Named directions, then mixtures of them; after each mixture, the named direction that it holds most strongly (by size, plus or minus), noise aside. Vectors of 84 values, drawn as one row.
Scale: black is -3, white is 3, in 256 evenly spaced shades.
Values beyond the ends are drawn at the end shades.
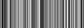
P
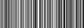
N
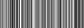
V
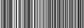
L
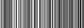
L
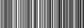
N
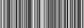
P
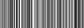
V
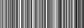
V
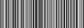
L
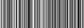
L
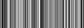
P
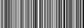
N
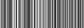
L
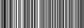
L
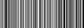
N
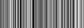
V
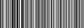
V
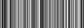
P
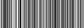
V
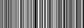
N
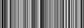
P
